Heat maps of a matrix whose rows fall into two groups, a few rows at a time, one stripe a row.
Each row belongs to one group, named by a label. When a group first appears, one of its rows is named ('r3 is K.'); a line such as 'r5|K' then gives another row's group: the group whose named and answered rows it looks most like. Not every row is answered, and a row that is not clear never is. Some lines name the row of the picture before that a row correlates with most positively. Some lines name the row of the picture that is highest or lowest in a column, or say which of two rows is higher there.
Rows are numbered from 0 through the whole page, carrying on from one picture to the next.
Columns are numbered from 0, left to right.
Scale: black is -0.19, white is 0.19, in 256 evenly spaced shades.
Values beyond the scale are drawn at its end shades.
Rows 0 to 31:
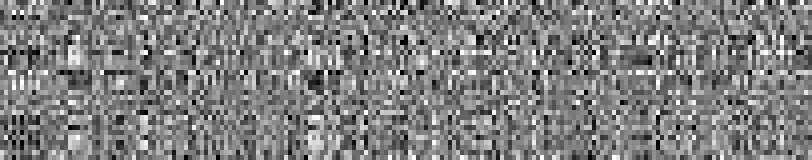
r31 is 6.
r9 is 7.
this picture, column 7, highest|14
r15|6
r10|6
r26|6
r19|7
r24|6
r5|7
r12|7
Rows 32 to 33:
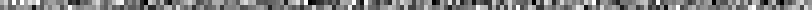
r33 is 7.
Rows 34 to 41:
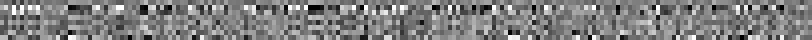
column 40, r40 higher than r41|No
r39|6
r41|7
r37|6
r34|6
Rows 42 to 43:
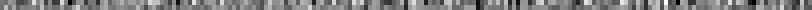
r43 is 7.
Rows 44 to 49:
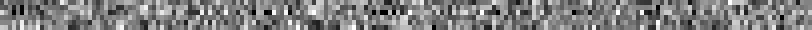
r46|6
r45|6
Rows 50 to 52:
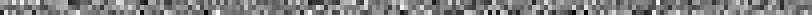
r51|7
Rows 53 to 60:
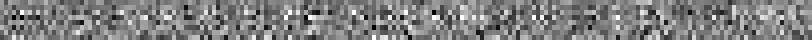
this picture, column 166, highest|59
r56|6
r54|6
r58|6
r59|7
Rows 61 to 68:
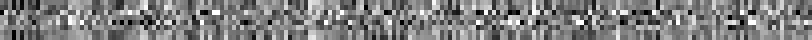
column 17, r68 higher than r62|No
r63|7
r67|6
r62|6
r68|6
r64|7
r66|7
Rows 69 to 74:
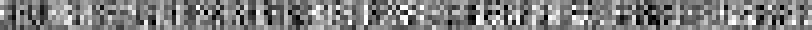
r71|6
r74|6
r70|7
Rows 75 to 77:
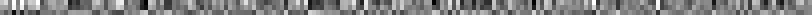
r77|6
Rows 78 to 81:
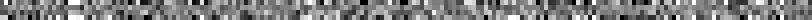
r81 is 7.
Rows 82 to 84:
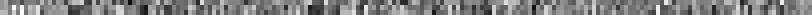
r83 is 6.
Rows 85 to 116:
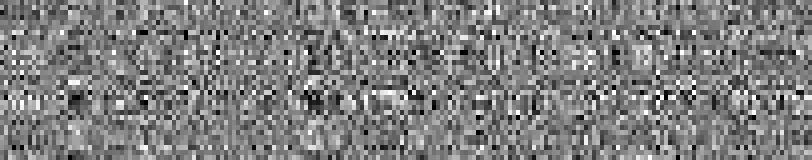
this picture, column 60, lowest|103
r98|7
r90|7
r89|7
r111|7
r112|7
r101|7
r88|6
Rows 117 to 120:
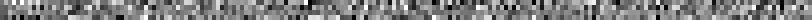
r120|6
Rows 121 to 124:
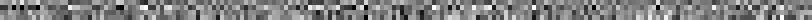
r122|6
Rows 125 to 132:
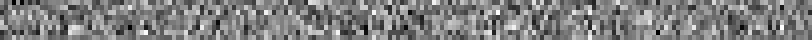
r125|6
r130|7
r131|6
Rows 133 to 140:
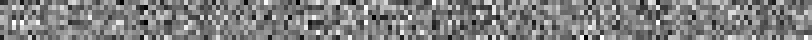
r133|6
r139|7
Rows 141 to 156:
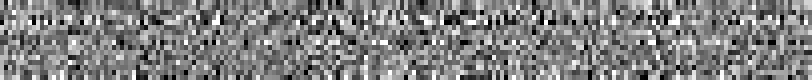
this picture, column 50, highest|150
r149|6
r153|7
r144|7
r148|6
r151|7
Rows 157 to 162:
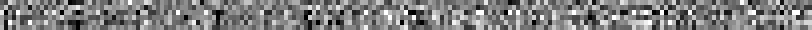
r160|6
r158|7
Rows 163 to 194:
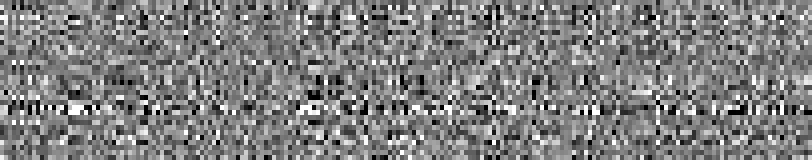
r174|7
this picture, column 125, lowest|185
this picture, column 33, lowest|169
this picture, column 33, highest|191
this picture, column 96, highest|185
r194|6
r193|7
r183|6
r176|6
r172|7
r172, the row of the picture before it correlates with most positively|159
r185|7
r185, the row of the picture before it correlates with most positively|158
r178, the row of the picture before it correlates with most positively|161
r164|6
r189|6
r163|6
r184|7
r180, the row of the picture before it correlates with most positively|158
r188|6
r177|6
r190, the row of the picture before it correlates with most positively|157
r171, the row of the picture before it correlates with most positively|157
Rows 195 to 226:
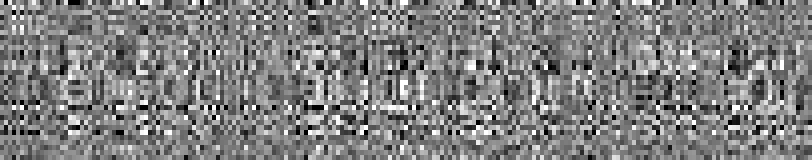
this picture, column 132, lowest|195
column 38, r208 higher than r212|Yes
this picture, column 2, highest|195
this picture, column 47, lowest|221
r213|7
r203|6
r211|7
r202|6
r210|7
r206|6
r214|7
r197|6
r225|7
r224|7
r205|6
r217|6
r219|7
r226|6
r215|6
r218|6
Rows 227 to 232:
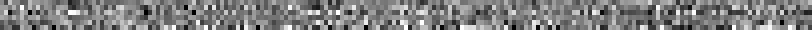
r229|7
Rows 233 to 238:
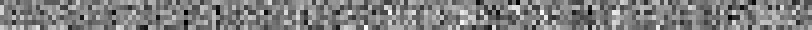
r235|6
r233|7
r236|7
